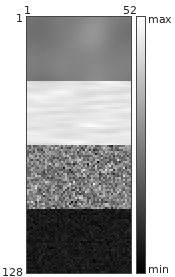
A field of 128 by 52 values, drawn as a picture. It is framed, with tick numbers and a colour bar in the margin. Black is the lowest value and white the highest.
The table splits into 4 rows of 1 panel. Panel 1,1: middling, smooth, faint in contrast. Panel 2,1: very high, streaked across, faint in contrast. Panel 3,1: middling, fine-grained, strong in contrast. Panel 4,1: very low, fine-grained, faint in contrast.
